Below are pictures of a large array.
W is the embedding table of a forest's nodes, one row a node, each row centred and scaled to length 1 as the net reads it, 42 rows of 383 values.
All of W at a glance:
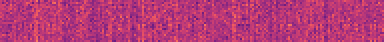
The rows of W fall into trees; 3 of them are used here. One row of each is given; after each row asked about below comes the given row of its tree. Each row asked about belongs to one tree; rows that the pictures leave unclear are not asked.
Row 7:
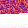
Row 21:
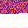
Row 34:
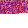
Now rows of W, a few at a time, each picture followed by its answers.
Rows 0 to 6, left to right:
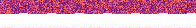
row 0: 7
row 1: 34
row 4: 34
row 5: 34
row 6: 21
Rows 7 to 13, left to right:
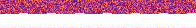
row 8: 21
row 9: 34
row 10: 21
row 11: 34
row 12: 34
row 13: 7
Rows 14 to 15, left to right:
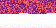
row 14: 7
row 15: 21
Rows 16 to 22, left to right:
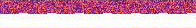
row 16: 21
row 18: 7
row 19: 21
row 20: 7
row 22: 34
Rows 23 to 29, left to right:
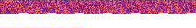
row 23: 21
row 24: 7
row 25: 7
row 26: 34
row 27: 7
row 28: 7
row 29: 7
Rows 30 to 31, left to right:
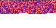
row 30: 21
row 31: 7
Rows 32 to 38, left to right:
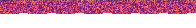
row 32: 7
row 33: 34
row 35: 21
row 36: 7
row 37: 34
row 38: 7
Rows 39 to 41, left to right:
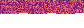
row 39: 34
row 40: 34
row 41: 7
